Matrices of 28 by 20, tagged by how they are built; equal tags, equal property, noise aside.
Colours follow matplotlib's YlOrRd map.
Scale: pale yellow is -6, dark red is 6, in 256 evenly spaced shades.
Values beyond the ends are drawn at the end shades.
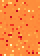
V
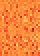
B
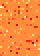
V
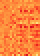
B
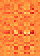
B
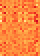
B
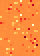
V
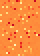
V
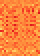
B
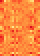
B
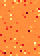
V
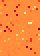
V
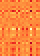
B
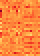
B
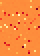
V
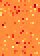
V
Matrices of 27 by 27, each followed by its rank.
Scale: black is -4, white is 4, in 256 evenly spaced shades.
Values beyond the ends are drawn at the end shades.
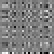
two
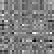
three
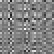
two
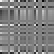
one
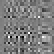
three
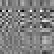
two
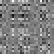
three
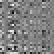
three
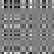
one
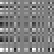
one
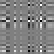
one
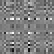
two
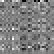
three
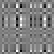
one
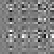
two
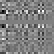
two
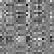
three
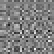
three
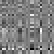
two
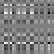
one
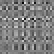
two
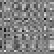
three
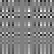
one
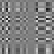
one
